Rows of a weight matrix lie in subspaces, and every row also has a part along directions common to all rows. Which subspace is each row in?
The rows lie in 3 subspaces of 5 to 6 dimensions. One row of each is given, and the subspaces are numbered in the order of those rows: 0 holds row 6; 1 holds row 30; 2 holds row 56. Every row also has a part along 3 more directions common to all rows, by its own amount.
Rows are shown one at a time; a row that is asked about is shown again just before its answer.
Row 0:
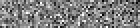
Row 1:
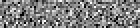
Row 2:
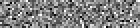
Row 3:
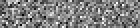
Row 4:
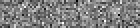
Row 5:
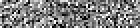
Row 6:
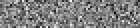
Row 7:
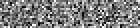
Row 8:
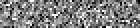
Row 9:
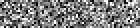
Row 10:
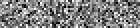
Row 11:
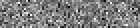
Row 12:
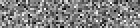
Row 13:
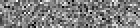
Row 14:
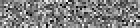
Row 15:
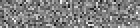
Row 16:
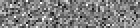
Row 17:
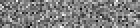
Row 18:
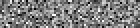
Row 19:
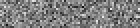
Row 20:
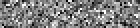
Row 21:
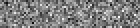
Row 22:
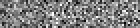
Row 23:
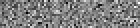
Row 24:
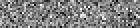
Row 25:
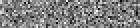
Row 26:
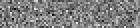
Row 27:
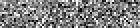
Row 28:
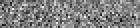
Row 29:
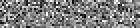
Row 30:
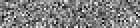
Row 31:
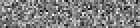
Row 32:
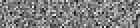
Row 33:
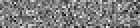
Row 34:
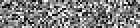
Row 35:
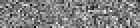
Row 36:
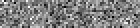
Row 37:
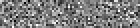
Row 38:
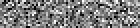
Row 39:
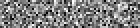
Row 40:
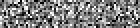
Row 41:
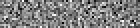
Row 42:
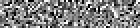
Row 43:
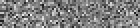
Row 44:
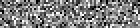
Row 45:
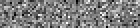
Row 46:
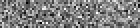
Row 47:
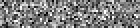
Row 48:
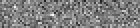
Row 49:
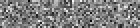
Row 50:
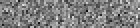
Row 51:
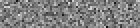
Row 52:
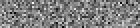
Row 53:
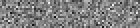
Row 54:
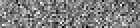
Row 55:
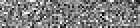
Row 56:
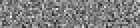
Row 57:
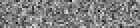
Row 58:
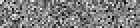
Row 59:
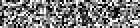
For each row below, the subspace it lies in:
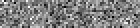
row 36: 1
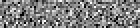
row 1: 0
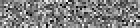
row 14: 2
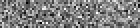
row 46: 2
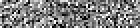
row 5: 1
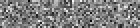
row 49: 2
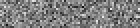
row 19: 1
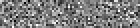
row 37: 2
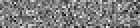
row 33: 2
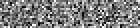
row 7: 0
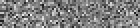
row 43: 2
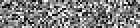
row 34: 1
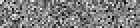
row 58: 1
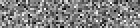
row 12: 1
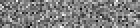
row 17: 1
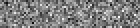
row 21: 1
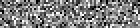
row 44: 2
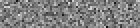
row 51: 1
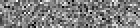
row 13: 1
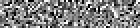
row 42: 0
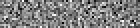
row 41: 0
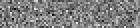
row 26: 0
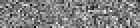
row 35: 1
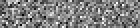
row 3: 0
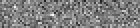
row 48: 2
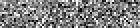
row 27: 0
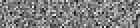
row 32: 0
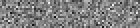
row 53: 0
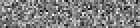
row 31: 1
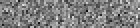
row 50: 1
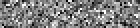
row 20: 1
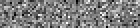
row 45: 0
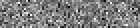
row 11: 2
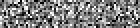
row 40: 0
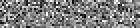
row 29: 1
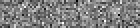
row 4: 0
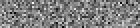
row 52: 0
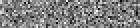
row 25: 2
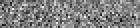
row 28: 1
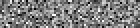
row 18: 0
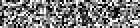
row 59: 0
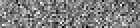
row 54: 0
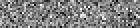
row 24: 1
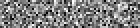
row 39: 2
